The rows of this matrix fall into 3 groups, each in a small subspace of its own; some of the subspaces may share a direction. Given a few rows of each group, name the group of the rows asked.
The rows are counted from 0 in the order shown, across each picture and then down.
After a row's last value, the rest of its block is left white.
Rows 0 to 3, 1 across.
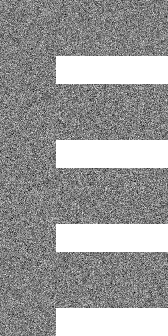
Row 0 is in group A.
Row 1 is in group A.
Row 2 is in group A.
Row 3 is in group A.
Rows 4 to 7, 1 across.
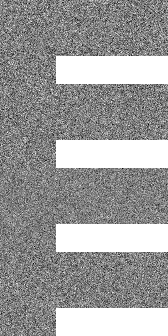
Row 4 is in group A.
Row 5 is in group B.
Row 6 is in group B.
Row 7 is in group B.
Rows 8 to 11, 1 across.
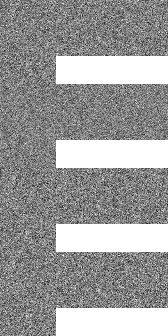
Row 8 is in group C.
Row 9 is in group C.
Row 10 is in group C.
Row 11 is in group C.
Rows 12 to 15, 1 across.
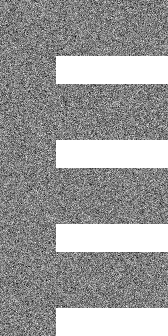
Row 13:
B
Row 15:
C
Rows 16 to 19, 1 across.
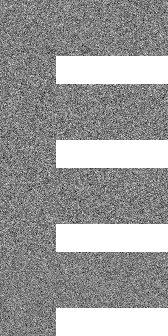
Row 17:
A
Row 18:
A
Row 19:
B
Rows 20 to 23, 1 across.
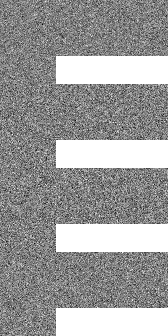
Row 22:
A
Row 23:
B
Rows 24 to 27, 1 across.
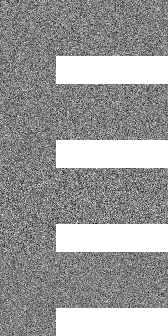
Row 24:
C
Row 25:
B
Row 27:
B
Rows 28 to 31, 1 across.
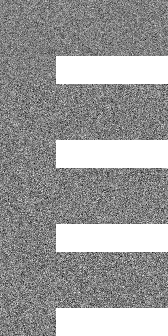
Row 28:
A
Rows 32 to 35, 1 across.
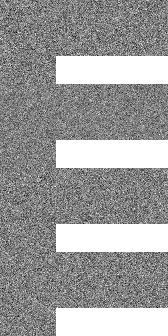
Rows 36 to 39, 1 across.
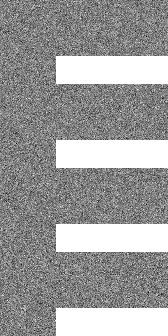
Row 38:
C
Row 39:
B
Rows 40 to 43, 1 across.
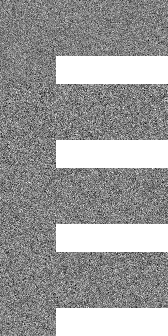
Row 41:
A
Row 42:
C
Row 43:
B
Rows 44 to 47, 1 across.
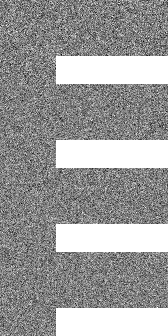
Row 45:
A
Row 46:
A
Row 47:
A
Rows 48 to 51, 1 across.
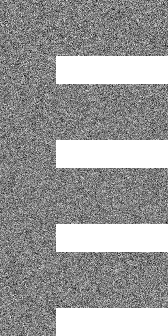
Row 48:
A
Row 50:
C
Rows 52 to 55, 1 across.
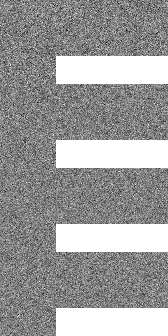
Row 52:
A
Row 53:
B
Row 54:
C
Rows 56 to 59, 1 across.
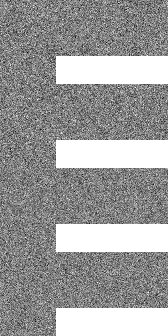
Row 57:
C
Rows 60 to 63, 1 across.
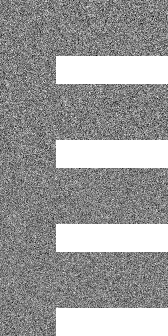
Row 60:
A
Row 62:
B
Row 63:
A
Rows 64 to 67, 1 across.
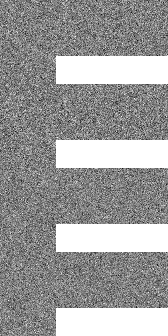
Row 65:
B
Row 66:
B
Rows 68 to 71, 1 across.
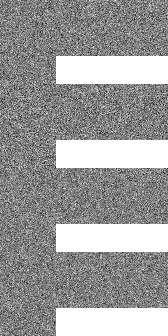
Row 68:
A
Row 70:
B
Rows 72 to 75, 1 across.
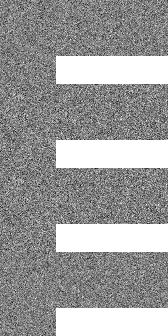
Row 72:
A
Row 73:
B
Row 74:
B
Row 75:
A
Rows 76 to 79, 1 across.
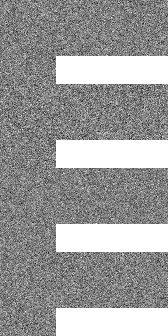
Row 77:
C
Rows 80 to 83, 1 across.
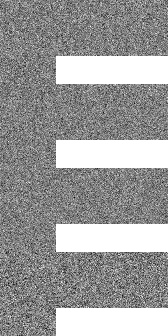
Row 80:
B
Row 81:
A
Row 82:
C
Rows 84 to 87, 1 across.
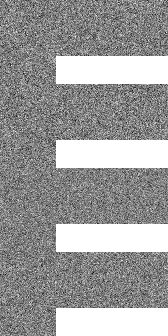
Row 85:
B
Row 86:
B
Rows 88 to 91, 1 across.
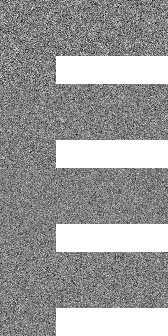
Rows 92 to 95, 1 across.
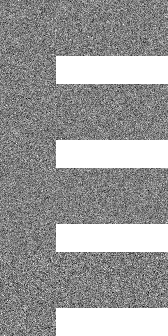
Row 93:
C
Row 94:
C
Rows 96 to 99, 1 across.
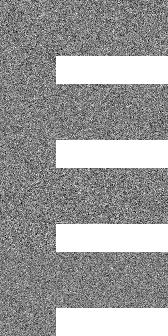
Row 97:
A
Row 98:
A
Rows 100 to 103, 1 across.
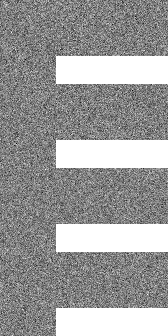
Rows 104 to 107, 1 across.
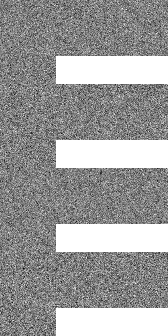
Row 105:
A
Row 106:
B
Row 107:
A
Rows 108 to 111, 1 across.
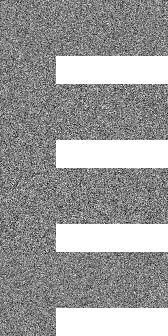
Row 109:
C
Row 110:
C
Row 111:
A
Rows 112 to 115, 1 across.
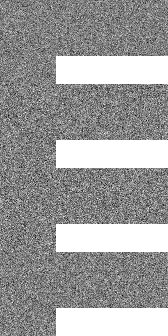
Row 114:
B
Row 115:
A
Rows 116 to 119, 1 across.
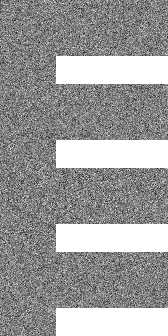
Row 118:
A
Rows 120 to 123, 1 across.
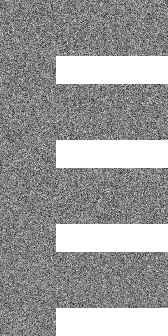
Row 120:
B
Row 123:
B
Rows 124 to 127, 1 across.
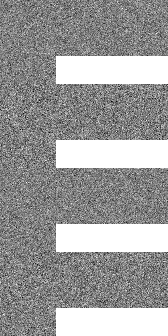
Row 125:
C
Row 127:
C
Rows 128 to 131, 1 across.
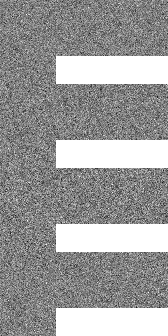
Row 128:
C
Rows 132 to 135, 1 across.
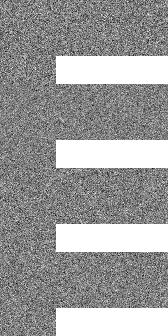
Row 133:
A
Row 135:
B
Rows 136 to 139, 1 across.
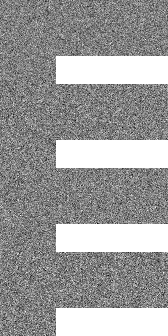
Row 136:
A
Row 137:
A
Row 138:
B
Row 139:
C
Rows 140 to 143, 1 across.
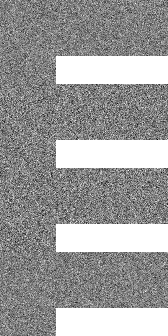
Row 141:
A
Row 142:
B
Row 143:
A
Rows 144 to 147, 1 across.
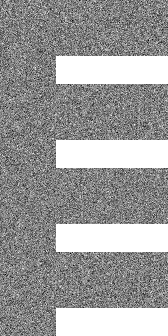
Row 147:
A
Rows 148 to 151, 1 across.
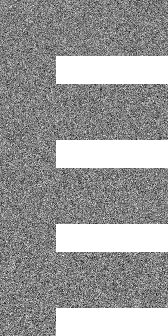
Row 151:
C
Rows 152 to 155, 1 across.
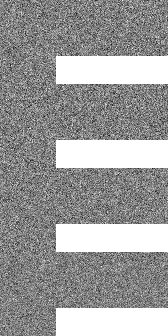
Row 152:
B
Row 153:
A
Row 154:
C
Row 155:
A
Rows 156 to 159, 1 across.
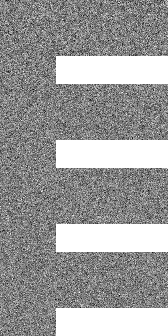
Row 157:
A
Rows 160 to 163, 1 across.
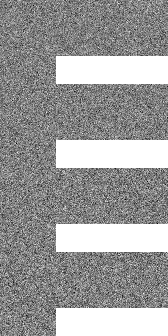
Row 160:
A
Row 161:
C
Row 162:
A
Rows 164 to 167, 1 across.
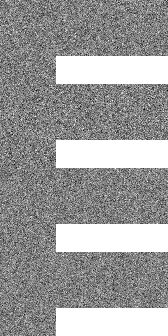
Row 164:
B
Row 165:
A
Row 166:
A
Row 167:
C
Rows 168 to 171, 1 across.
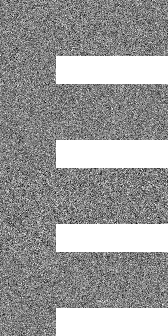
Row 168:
C
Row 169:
C
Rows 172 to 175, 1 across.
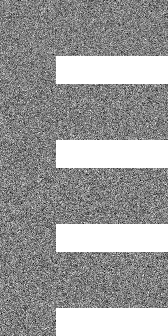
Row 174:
A
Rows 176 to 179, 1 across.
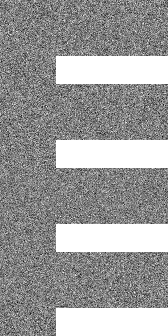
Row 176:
B
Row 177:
C
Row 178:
C
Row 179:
A
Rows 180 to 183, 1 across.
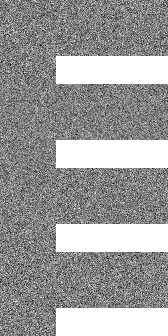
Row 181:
A
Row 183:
C
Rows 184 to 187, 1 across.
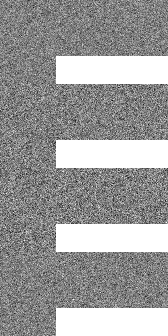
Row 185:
C
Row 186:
C
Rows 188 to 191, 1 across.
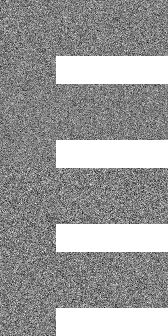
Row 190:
A
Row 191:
C
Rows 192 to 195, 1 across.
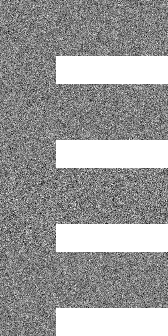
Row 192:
C
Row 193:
A
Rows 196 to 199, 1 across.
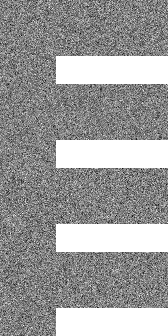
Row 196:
A
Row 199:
B
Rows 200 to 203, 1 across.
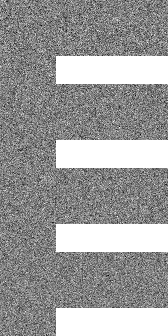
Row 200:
B
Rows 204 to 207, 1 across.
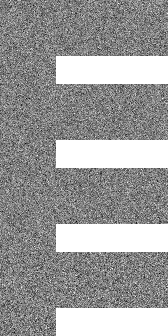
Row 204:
A
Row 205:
C
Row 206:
B
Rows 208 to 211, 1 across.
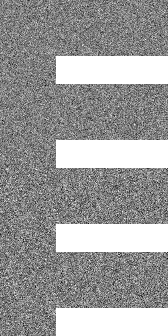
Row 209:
A
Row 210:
B
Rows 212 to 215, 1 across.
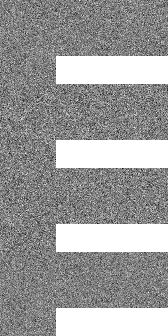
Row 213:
A
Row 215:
B
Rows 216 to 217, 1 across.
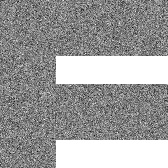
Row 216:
C
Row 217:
A
